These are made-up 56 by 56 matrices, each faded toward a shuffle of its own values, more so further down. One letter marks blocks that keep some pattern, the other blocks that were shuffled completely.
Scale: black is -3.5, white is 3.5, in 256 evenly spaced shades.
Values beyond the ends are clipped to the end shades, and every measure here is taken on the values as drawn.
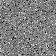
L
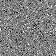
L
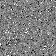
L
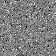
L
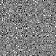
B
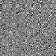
B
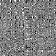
B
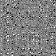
B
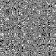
B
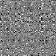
B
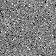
L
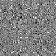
B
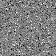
L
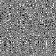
B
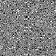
B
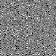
B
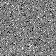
L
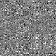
B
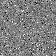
L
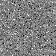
L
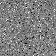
L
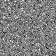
L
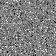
L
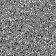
L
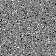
L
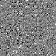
B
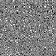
B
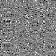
B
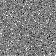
L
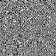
B
